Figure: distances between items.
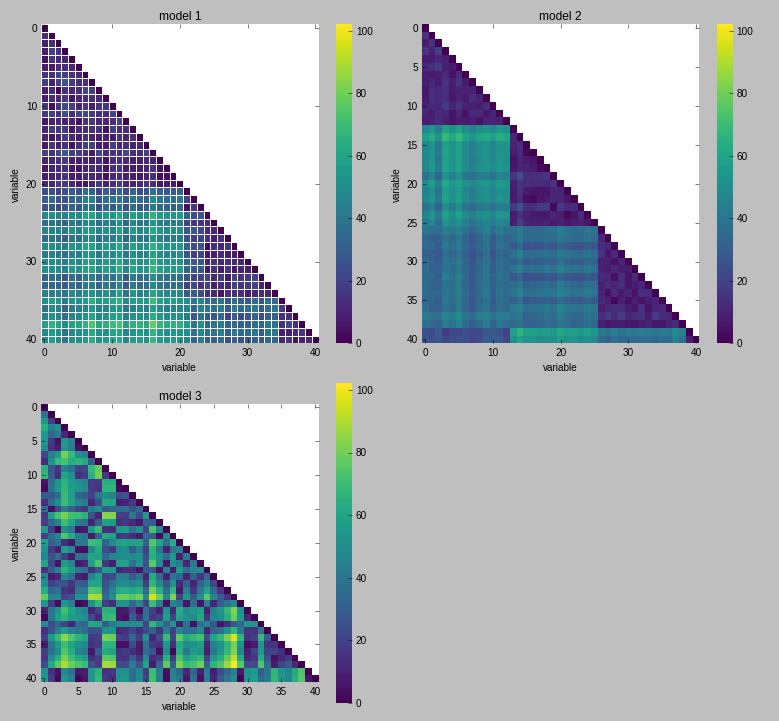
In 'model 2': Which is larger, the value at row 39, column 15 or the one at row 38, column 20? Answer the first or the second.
the first
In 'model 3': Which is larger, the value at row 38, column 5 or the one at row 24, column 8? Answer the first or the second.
the first
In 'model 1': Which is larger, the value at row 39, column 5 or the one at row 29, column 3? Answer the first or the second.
the first
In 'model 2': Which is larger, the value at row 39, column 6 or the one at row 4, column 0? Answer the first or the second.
the first
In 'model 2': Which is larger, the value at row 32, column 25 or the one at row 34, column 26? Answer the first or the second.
the first
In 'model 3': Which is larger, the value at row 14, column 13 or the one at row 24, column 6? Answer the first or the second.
the second
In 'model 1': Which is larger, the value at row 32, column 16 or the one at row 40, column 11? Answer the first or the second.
the second
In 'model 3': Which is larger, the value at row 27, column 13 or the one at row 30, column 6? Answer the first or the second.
the first
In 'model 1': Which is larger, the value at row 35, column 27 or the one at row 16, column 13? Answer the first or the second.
the first
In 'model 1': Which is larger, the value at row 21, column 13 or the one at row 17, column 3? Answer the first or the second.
the first
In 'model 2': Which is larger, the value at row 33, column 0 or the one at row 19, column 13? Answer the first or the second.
the first
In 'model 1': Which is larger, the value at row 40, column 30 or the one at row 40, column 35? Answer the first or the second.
the first
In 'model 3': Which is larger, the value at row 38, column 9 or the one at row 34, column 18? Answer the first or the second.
the first
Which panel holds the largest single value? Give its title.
model 3
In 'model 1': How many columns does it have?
41
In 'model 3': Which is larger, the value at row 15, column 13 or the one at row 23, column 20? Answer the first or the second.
the second
